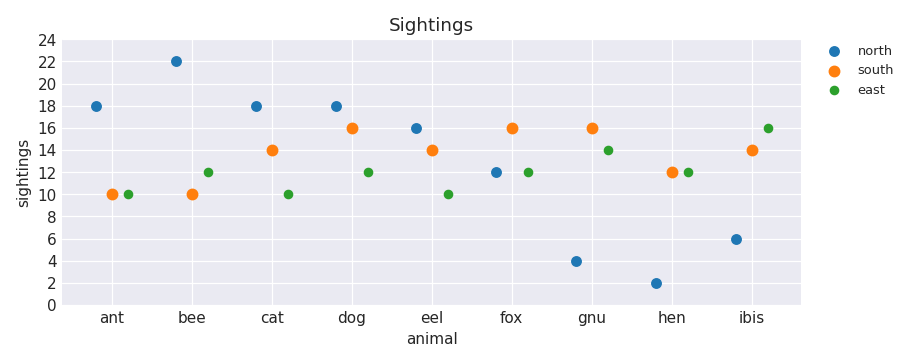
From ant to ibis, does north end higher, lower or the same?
lower
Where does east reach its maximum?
ibis
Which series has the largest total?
south
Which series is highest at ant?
north
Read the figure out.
Title: Sightings
x-axis: animal, ticks ant bee cat dog eel fox gnu hen ibis
y-axis: sightings, ticks 0 2 4 6 8 10 12 14 16 18 20 22 24
Legend: north, south, east
Values:
north: 18 22 18 18 16 12 4 2 6
south: 10 10 14 16 14 16 16 12 14
east: 10 12 10 12 10 12 14 12 16
